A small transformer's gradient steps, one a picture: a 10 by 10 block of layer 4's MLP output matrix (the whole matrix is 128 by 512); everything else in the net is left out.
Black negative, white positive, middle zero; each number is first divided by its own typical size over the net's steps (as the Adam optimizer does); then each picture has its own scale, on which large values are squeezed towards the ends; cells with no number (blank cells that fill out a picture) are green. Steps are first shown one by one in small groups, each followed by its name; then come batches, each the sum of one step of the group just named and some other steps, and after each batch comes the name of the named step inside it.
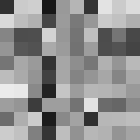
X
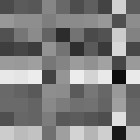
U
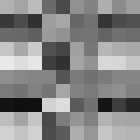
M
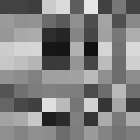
U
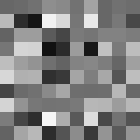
U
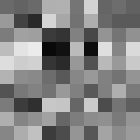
M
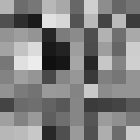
M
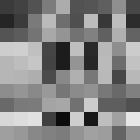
U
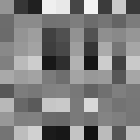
U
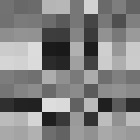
M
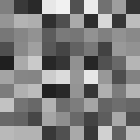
U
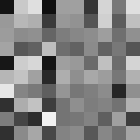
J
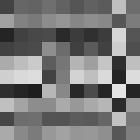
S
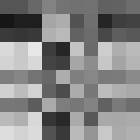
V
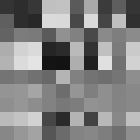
V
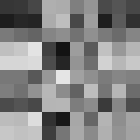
V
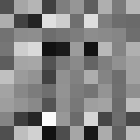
J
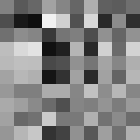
V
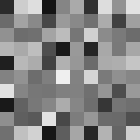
J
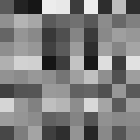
S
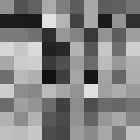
V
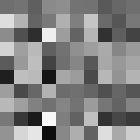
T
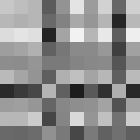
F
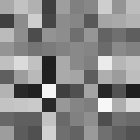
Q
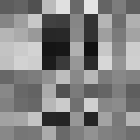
Q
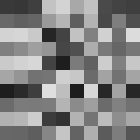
F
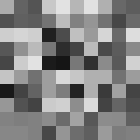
F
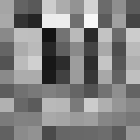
F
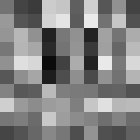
Q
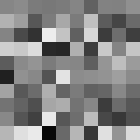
T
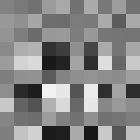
Q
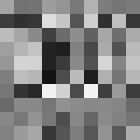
Q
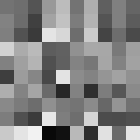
T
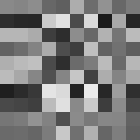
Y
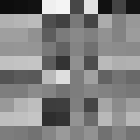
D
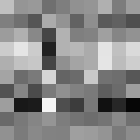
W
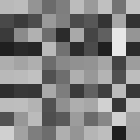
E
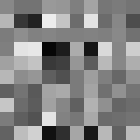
W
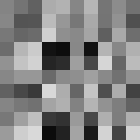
E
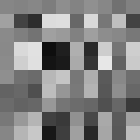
W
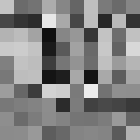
W
